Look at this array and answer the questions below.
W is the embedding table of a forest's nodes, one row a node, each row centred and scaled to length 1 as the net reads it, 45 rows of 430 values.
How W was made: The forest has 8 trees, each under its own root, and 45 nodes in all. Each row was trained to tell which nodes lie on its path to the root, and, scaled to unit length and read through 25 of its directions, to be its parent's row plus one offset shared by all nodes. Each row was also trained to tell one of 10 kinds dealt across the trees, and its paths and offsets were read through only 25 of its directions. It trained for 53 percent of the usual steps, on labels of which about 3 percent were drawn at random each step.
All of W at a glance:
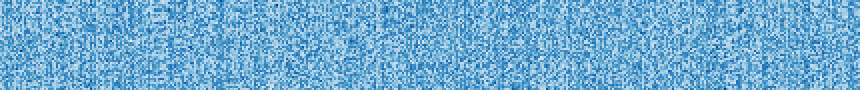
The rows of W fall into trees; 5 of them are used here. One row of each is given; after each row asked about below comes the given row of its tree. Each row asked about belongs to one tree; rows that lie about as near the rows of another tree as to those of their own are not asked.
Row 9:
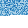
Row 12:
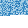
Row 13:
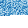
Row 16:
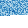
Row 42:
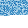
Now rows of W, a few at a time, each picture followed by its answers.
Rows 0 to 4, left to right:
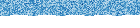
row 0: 13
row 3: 9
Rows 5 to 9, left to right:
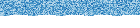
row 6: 42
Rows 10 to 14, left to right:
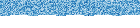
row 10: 9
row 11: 16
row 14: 42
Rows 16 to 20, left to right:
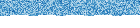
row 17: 9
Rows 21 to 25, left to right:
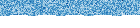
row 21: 12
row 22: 13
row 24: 13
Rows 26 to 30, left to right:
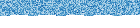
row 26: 16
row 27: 9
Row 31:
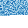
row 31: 42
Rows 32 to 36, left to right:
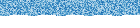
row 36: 16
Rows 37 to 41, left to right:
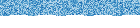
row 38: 42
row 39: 12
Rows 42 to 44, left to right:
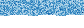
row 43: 13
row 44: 13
